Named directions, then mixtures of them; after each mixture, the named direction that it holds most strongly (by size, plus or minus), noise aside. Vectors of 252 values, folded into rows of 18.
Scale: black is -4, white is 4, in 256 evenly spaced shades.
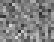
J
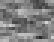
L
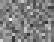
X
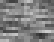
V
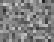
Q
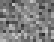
J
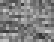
V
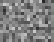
Q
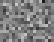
Q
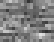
V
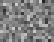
Q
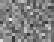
X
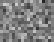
Q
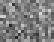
J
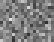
X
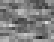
L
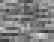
V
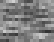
V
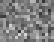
J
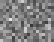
X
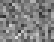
J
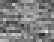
V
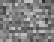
Q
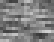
V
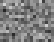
Q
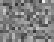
Q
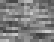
V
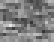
L
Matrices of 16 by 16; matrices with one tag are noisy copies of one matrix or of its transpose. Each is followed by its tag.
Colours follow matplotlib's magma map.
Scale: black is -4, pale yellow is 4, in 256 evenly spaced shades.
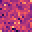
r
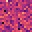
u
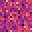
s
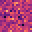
s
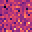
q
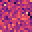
r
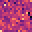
r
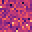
u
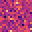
s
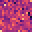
r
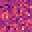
q
